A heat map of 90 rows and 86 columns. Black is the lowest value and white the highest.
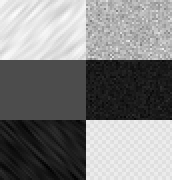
The table splits into 3 rows of 2 panels. Panel 1,1: very high, slanting up to the right, faint in contrast. Panel 1,2: high, fine-grained. Panel 2,1: low, flat. Panel 2,2: very low, fine-grained, faint in contrast. Panel 3,1: very low, slanting down to the right, faint in contrast. Panel 3,2: very high, checkered, faint in contrast.
